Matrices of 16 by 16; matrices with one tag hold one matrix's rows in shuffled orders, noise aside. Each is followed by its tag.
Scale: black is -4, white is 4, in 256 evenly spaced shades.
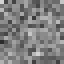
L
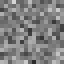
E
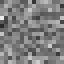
L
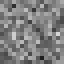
E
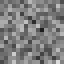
E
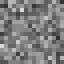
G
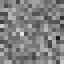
G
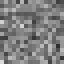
G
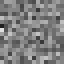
L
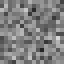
E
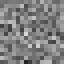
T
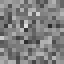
T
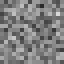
E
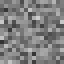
L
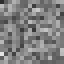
L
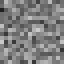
L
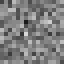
T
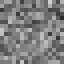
G
